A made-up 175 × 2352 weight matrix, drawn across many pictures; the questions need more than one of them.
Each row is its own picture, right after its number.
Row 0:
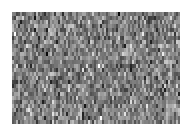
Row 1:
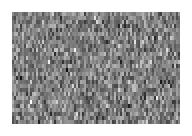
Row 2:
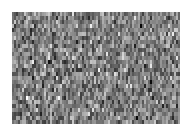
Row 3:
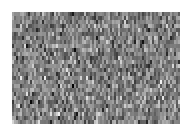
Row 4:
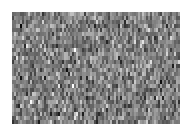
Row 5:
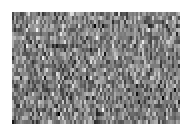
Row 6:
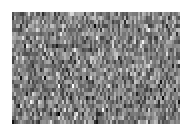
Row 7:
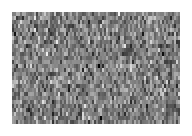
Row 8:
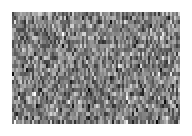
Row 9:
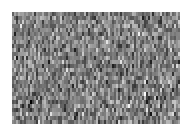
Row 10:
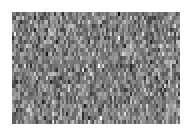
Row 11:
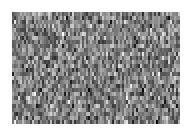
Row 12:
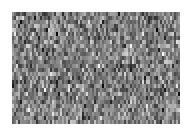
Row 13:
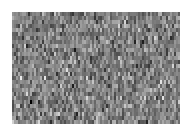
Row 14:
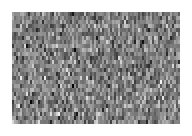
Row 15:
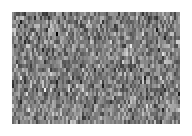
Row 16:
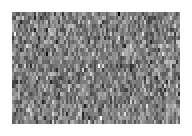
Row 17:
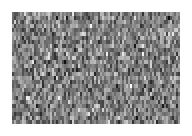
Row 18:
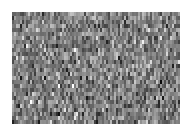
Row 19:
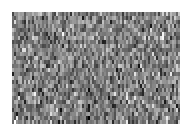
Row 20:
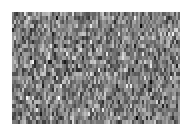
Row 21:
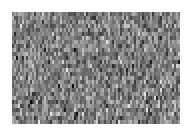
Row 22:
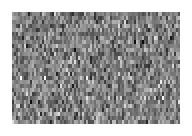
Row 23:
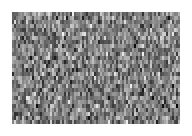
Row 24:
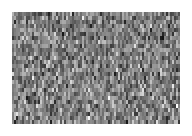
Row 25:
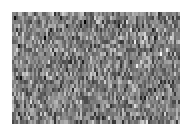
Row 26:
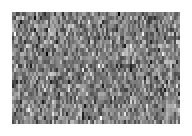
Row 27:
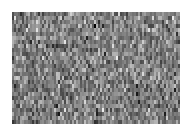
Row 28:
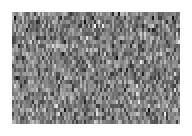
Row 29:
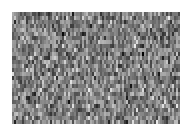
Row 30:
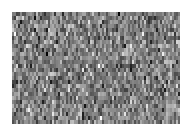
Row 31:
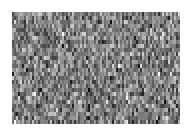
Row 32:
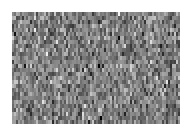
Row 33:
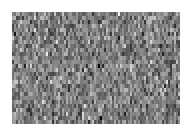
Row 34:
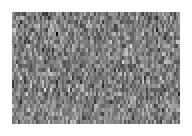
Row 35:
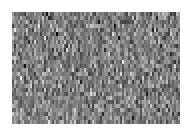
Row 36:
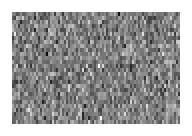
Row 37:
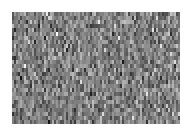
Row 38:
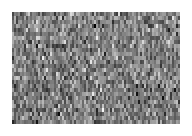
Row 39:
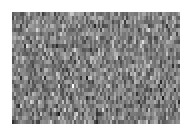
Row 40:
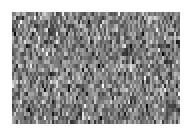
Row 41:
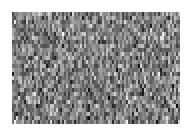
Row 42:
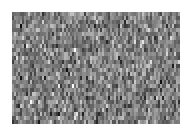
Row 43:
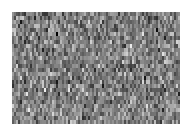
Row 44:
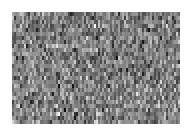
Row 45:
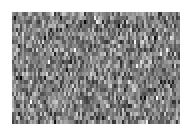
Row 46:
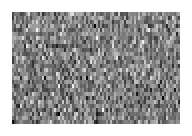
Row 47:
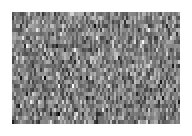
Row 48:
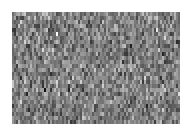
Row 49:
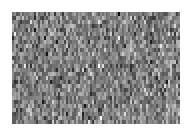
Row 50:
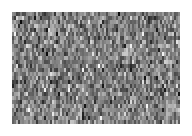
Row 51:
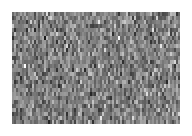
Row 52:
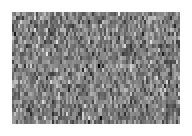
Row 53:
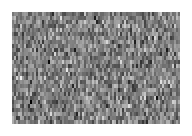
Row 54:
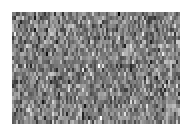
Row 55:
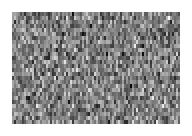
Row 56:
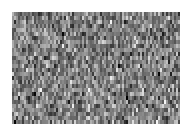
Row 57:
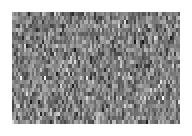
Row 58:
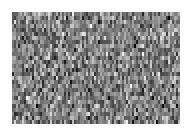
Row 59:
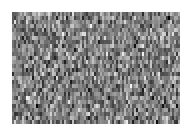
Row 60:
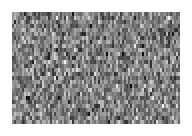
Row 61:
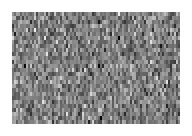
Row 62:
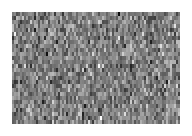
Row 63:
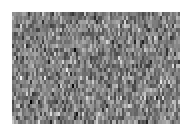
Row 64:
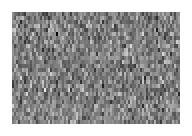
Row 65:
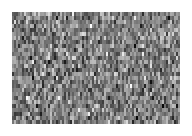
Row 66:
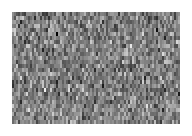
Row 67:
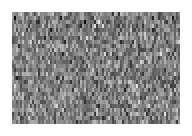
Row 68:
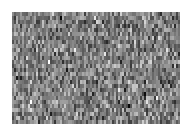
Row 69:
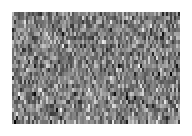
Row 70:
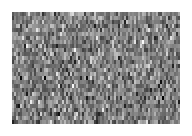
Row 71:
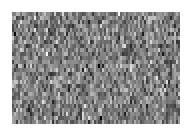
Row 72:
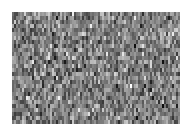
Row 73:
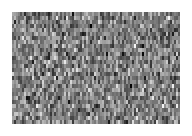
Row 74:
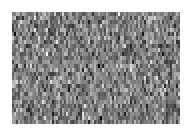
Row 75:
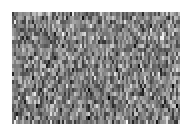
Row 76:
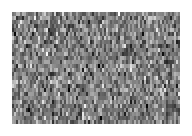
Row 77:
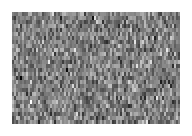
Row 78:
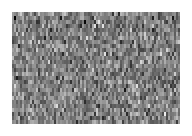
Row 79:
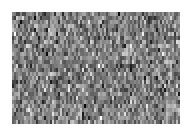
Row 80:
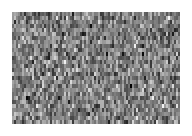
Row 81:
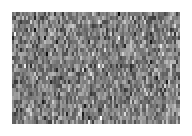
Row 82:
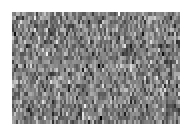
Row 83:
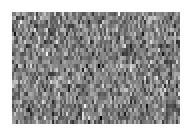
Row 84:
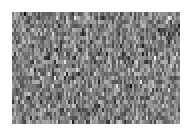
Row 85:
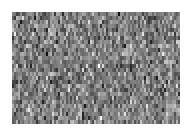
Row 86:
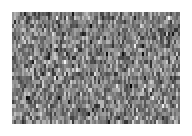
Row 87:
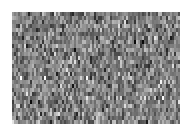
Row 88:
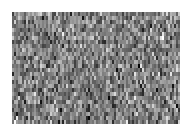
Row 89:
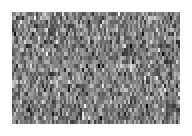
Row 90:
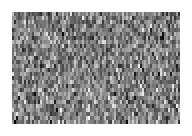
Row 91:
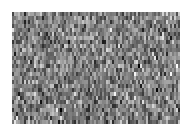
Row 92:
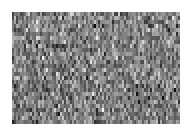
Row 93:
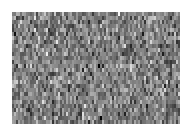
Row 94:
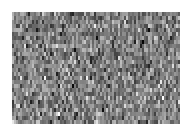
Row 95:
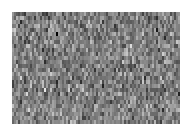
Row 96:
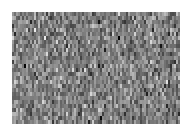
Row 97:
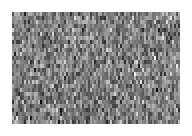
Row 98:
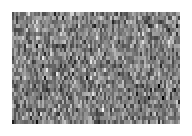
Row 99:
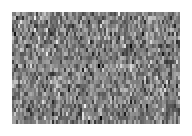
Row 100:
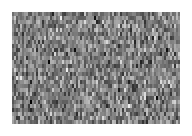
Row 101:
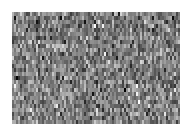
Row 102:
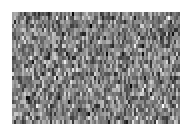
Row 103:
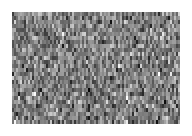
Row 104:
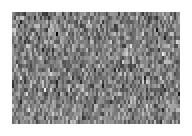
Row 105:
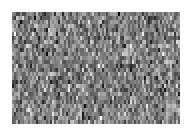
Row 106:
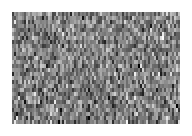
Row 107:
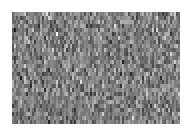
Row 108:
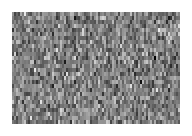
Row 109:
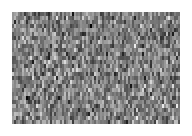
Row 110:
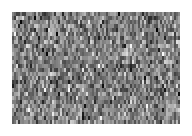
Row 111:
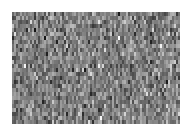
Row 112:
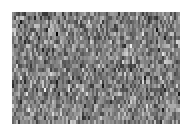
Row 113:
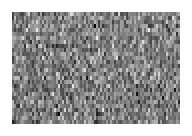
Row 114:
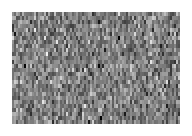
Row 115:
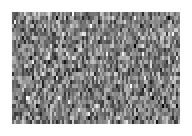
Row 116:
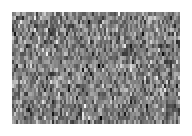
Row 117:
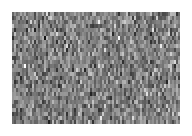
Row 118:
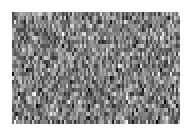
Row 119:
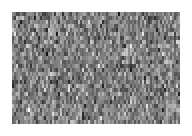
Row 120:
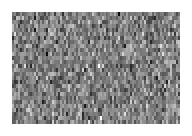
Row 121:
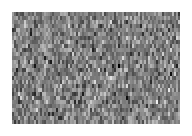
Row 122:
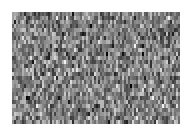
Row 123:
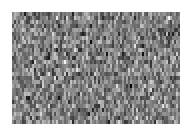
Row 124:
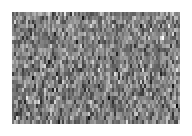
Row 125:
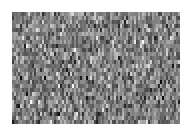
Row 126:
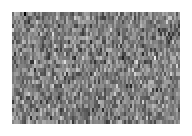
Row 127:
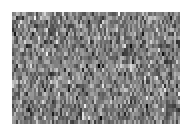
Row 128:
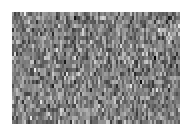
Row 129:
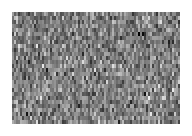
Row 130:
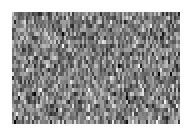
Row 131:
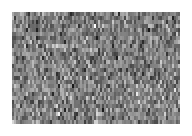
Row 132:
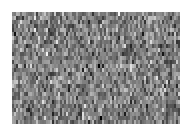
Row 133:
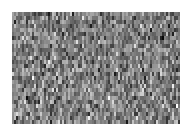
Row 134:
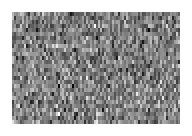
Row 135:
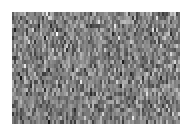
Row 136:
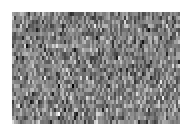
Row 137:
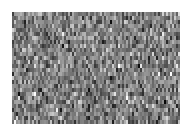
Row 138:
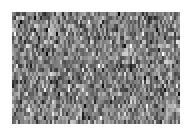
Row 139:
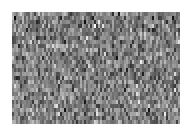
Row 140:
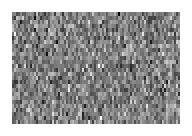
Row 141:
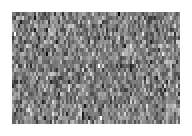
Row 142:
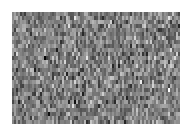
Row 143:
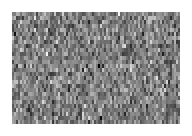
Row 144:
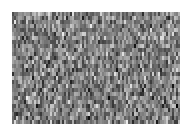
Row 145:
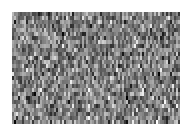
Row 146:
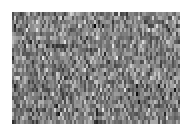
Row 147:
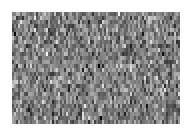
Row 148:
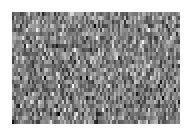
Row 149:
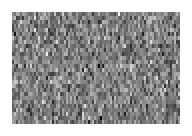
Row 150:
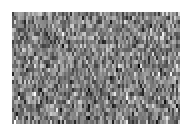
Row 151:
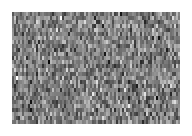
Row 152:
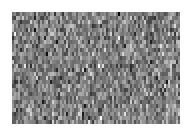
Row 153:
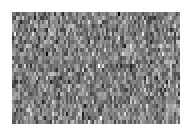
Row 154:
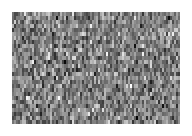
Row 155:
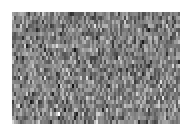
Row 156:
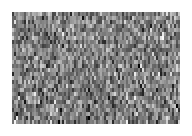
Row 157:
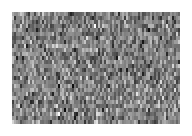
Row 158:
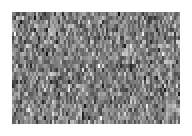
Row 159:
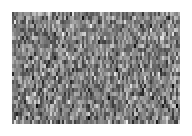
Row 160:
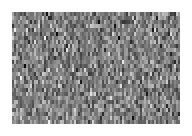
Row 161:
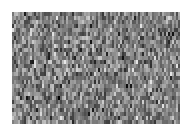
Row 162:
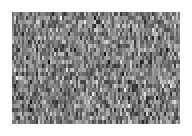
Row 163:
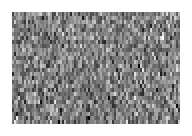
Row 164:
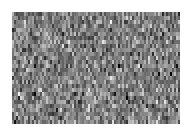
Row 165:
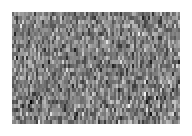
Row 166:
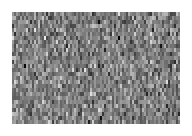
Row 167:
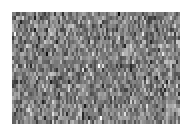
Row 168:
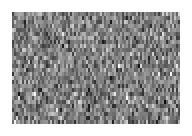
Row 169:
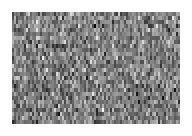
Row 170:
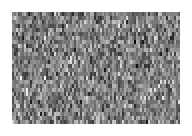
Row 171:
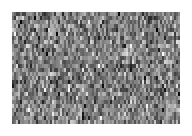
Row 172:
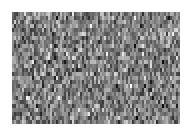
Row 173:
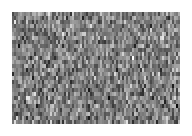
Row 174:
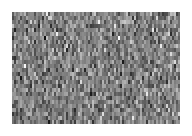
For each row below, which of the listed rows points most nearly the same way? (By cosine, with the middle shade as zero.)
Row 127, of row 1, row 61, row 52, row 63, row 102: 52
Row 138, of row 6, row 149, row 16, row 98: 16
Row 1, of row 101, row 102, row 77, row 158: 77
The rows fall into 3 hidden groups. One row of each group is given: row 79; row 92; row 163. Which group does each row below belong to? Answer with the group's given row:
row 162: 92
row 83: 79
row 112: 79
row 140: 79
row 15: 79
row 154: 163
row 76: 79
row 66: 79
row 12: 79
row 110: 79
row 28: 92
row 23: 163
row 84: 163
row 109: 163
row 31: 163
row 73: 163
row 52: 79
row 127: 79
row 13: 92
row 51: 79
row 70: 92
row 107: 79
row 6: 92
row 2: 163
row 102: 163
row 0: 79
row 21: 92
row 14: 92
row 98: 92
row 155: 92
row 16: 79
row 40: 79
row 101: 92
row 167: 79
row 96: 79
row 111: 79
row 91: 163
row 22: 92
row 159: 163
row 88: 163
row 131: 92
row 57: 92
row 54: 79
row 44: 92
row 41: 163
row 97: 163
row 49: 79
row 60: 163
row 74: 79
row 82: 79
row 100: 92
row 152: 79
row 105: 79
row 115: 163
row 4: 92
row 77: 92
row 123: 163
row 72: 163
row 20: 163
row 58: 163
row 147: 79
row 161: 163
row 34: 79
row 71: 79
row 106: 163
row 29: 163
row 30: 79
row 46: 92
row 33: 79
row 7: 79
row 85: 79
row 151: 92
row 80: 163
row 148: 92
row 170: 92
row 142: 163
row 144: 163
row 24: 163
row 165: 92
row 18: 92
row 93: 79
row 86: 163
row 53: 92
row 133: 163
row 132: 79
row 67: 92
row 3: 92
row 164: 163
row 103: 163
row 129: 92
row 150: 163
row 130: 163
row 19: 163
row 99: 79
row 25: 92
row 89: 79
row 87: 92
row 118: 163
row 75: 163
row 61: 79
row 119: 79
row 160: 79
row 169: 92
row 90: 163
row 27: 92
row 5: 92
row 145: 163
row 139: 92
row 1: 92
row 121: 163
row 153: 79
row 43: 79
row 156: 163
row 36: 79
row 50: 79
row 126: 163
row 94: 92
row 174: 79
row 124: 163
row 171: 79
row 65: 163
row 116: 79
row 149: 79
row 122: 163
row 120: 79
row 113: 92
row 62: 79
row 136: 92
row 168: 163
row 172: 163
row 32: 79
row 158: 79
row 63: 92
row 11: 163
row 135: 79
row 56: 163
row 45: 92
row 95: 79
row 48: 79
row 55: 163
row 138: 79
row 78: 92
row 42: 92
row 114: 79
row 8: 163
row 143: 79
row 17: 163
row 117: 79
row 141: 79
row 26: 79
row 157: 92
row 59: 163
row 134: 92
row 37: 79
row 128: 163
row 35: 79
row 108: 163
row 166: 79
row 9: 92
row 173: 163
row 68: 92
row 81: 79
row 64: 79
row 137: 163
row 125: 92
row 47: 92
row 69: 163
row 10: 79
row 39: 92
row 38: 92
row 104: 79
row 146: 92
